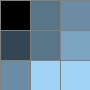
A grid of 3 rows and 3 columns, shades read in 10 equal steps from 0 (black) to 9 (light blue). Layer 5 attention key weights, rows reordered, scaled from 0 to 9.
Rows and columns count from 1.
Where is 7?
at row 2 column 3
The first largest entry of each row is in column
3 3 2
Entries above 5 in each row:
1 1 3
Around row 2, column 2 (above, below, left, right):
5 9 3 7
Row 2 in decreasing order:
7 5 3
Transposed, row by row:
0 3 6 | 5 5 9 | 6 7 9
